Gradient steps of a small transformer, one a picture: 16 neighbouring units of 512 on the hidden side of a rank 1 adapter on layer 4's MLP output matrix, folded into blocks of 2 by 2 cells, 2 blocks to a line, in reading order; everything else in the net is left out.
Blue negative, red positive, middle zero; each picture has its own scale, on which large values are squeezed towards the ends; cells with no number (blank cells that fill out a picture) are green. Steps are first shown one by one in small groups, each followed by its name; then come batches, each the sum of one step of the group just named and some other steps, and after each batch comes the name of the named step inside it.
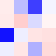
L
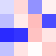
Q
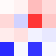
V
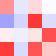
Q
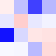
L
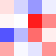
L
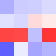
V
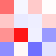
V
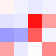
Q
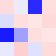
L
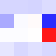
Q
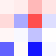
V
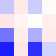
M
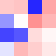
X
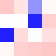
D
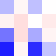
M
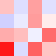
D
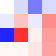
D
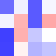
D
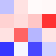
M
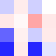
M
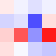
D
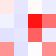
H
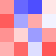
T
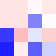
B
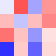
T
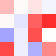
H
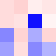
B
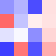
T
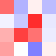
B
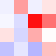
H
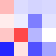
B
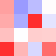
T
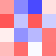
T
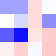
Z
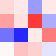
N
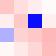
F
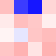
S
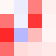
N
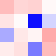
F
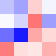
Z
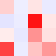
F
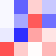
Z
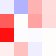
S
